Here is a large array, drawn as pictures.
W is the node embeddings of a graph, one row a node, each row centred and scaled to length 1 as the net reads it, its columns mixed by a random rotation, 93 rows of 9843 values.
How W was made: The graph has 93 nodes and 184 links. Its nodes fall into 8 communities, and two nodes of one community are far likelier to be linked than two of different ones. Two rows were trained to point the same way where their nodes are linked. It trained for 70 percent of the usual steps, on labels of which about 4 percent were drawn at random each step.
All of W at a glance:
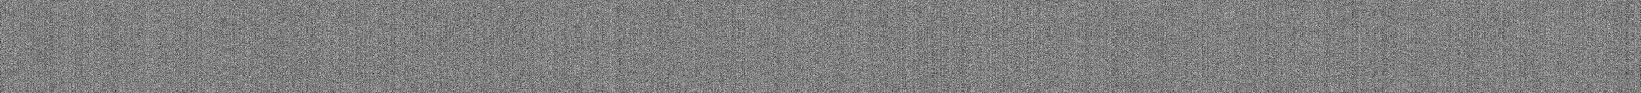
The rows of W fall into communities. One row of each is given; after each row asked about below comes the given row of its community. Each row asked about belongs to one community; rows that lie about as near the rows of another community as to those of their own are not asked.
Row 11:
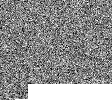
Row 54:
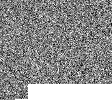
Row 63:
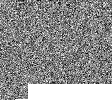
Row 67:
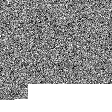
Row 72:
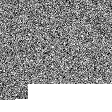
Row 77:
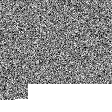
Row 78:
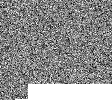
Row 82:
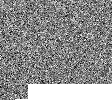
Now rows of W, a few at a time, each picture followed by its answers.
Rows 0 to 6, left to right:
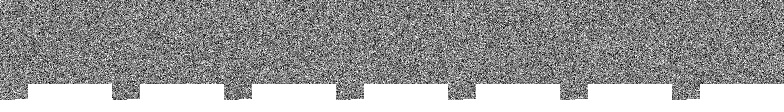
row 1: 78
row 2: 77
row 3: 78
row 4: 72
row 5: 82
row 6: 63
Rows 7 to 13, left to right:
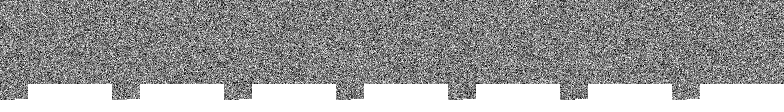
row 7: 11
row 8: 72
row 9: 63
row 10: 78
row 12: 78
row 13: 77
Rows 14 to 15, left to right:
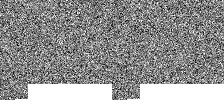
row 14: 67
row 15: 11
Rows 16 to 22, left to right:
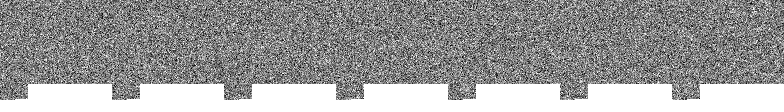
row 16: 72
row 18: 82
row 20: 63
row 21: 78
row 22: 63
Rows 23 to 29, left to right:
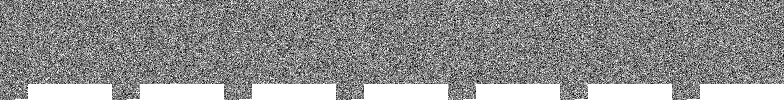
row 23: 54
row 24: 67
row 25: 78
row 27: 67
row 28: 67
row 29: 11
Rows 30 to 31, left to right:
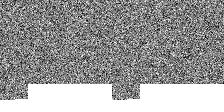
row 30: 77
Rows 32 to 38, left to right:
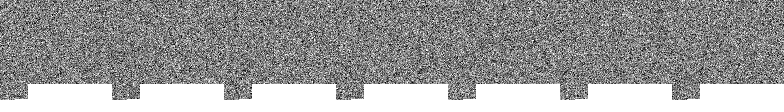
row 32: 11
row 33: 11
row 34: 54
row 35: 11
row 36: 63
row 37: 77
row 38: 72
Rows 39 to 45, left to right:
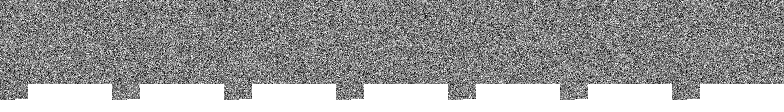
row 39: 11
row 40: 67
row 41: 78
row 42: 72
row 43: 72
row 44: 67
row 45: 11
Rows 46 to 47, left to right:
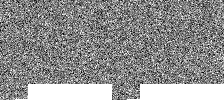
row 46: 77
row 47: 63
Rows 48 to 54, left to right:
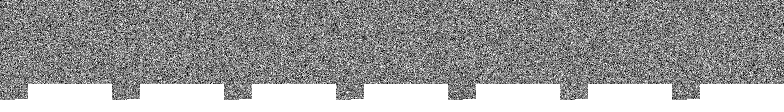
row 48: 78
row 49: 82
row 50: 67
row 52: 77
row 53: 63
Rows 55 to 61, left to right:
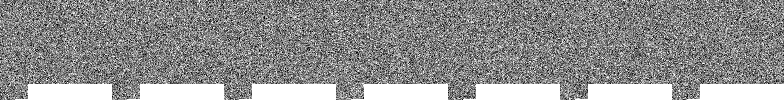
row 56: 72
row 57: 77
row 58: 67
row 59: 72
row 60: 11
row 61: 63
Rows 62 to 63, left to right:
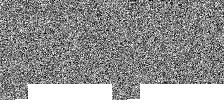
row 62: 67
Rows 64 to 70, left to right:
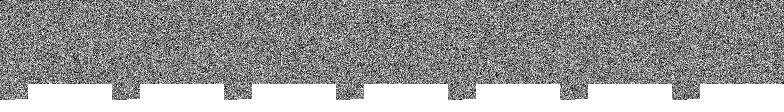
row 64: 67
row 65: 63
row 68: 63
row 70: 78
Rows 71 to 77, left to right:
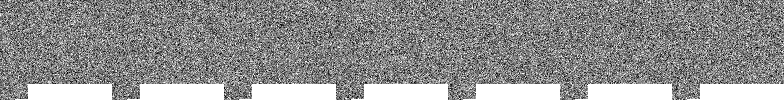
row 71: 67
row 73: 72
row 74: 11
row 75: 63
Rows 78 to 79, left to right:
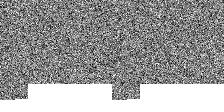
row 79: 63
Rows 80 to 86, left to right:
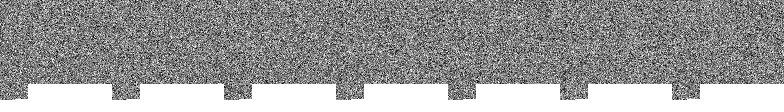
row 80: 54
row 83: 78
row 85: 77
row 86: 11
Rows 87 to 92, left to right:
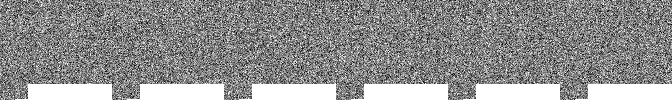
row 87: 67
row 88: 11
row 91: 54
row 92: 72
